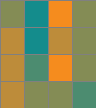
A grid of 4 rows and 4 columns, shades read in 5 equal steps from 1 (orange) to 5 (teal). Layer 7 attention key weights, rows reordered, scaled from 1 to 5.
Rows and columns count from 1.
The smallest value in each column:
2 3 1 3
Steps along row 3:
up down up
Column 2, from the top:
5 5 4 3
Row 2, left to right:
2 5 2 3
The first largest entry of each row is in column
2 2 2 4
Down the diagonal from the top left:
3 5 1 4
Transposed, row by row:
3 2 2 2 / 5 5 4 3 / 1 2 1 3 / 3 3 3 4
